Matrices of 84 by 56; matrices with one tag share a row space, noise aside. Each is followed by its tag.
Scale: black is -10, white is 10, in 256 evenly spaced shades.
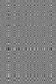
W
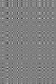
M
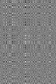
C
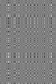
W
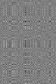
C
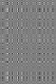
M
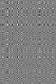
M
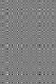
M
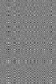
W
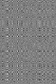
M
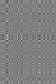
M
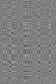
C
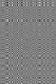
M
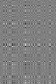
C
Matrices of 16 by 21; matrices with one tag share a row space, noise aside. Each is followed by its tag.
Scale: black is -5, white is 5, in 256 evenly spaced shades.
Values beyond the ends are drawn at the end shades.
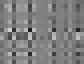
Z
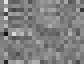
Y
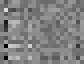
Y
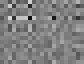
Z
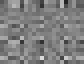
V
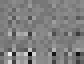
Z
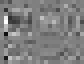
Y
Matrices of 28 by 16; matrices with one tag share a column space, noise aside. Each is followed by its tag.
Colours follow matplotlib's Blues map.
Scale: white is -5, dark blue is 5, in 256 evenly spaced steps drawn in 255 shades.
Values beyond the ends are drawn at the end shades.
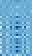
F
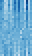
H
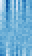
H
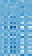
F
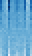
H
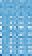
F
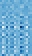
F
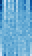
H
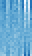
H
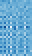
F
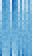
H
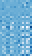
F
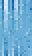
H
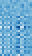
F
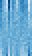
H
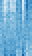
H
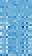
F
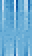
H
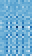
F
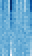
H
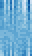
H
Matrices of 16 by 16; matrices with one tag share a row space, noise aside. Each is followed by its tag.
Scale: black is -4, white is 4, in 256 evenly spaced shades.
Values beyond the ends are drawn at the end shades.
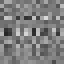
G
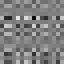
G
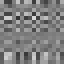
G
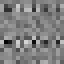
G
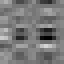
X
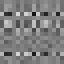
G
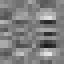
X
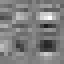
X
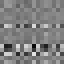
G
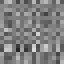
G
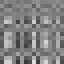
G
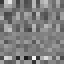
G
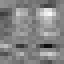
X
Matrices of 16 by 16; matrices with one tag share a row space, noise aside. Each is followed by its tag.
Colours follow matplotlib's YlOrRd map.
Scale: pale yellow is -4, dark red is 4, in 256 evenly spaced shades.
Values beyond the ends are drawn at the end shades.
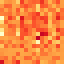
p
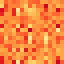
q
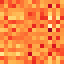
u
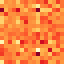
p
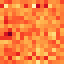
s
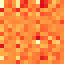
p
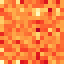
p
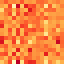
q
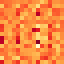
p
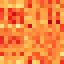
u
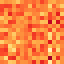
u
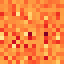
q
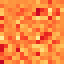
p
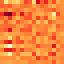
s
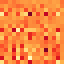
q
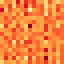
q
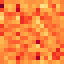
p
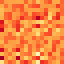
p
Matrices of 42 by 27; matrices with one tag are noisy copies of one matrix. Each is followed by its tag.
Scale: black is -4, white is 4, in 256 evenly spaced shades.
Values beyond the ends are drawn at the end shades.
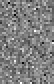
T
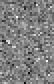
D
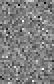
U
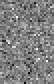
D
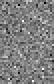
U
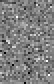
D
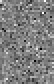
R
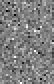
T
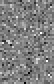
D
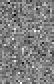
T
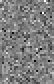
R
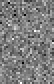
T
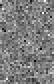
R
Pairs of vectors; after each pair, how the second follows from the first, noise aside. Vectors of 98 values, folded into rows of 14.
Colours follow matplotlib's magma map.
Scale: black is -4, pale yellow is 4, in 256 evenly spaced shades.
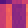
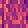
shuffled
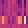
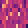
shuffled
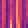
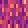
shuffled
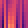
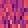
shuffled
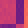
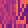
sign-scrambled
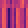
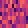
shuffled
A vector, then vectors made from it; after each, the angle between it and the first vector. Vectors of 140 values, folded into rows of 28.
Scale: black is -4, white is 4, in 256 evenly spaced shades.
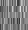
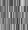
partly aligned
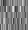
partly aligned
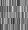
nearly parallel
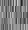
partly opposed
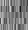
partly opposed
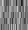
partly opposed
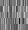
partly aligned
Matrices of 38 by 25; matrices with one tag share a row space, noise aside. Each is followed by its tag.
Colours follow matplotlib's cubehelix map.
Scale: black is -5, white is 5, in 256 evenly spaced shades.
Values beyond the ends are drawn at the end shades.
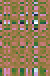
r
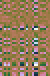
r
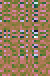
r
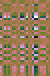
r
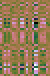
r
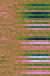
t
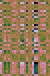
r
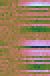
t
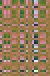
r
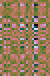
r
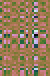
r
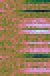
t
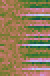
t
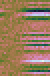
t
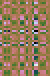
r
